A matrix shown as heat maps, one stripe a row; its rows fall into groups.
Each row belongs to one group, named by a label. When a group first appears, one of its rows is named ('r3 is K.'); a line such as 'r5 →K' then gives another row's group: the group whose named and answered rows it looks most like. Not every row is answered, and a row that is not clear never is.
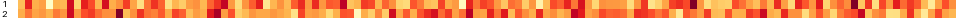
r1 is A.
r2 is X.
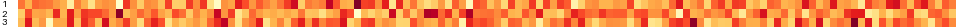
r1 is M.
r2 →X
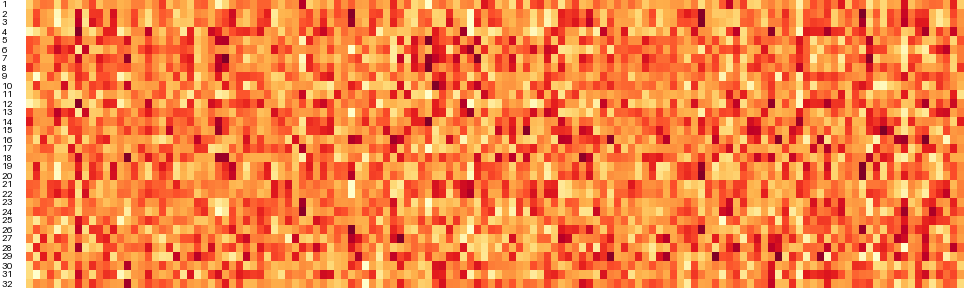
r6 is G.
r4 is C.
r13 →G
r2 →A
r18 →X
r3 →A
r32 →X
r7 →X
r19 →A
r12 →C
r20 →A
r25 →C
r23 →M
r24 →M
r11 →M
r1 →M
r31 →C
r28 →C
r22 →G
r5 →X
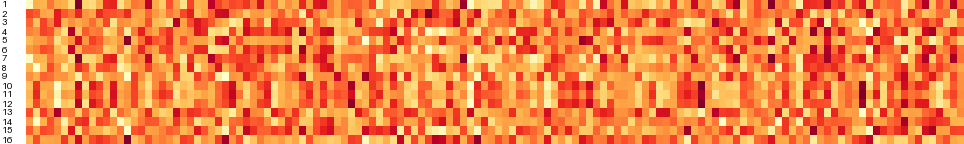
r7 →C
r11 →A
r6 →M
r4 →M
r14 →C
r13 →G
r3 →G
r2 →X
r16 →X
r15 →M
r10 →A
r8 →C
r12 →A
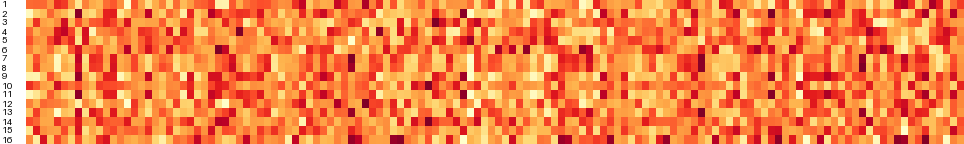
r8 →A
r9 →C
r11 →C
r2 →C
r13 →A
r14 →X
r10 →X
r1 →M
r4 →G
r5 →G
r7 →A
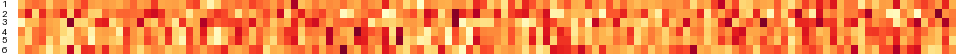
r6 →A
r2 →G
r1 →M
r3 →C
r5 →M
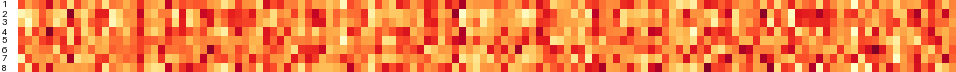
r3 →C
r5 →G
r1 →G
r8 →G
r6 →X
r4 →G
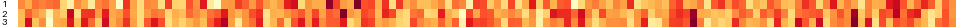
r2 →A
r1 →M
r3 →A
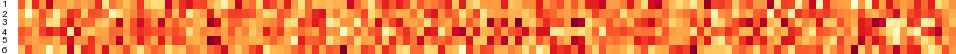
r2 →C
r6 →A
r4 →G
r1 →G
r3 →X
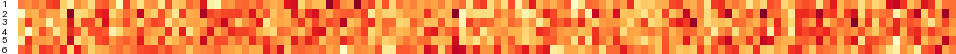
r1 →M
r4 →C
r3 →A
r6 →G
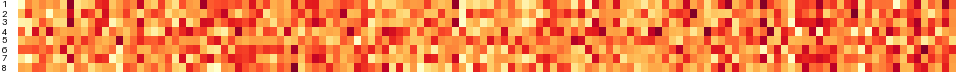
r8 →M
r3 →C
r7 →C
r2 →A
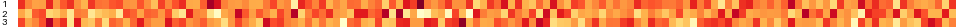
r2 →M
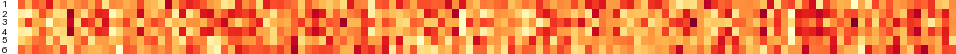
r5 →M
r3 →A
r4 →C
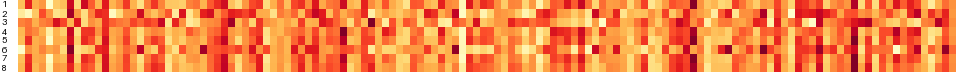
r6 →C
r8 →A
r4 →A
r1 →A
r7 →A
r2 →C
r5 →A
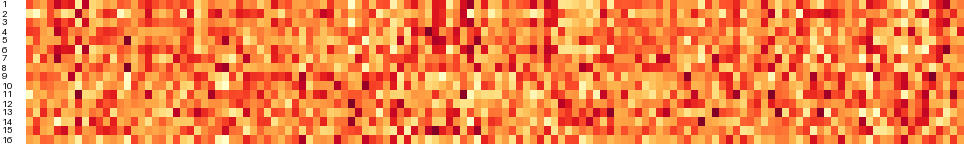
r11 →C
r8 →X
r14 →A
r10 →M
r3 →G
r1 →G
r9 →M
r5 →X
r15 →X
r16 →M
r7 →G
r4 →X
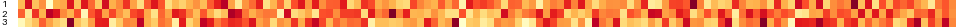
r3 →C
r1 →A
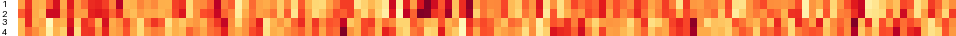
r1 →X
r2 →X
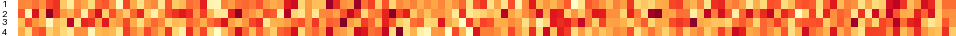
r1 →M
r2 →G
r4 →M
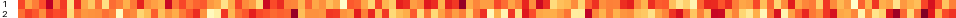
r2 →M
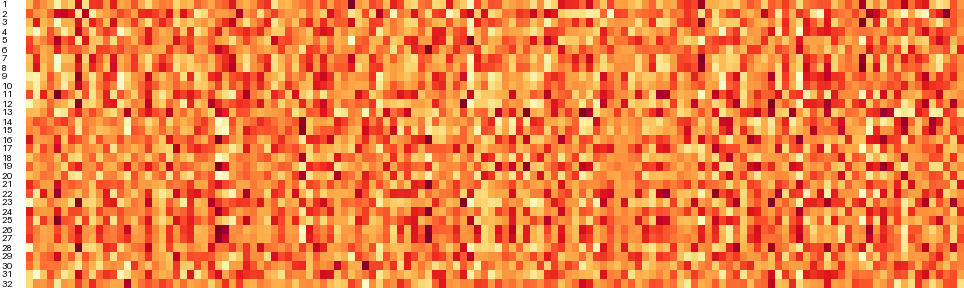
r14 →M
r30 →M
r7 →A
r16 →X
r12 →C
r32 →X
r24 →X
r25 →G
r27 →X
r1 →A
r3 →A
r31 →C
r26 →X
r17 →G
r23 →C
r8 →A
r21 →X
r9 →C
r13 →X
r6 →X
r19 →X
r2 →G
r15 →M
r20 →M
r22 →G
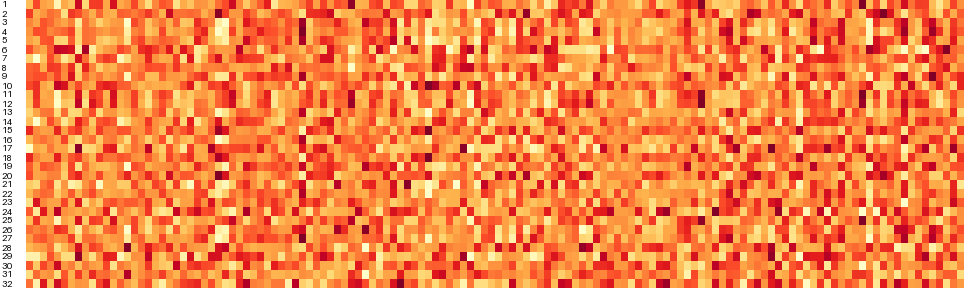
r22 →M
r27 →M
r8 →G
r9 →M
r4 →M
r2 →X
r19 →M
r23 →C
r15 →X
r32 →G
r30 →G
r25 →A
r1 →A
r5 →M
